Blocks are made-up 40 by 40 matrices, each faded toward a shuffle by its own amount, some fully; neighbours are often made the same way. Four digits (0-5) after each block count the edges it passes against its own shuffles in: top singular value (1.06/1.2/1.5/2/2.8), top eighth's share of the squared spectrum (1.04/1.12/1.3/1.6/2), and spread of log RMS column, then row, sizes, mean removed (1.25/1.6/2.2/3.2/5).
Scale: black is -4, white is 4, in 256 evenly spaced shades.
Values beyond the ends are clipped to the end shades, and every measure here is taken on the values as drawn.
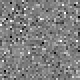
0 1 0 0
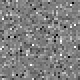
2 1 0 0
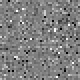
1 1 0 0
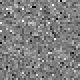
1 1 0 0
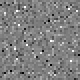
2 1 0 0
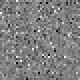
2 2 0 0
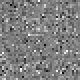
3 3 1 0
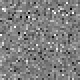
0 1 0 1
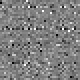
3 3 0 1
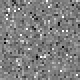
0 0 0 0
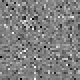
3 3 0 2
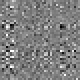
4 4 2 2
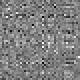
4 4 2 2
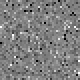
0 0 0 0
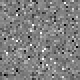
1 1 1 0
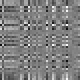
5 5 4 4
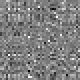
4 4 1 1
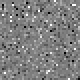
0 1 0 0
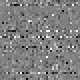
2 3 0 2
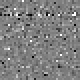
2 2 0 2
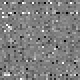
2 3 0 2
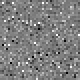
0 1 0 1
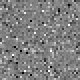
0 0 0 0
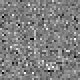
1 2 0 1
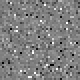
0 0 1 0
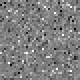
0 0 0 0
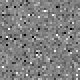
1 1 0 1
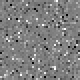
0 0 0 0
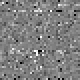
2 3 1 2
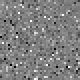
0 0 0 0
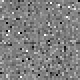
0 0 0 0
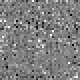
1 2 1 1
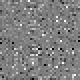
3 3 1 1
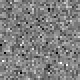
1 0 0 0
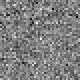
2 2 0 1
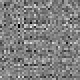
4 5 2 2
